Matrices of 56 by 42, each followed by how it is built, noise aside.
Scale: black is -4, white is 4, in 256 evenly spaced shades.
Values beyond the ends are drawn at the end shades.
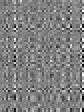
low rank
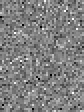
noise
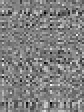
low rank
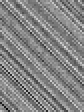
Toeplitz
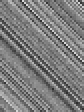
Toeplitz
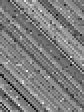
Toeplitz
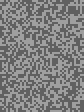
noise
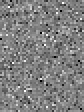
noise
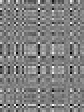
low rank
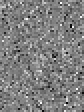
noise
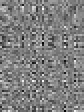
low rank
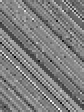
Toeplitz
